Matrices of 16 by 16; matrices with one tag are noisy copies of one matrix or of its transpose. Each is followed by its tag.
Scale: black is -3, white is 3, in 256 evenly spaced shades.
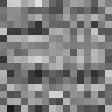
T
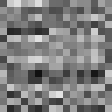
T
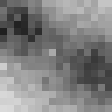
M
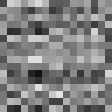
T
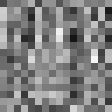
T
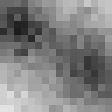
M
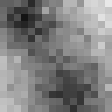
M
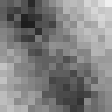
M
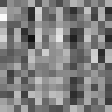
T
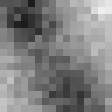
M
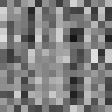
T
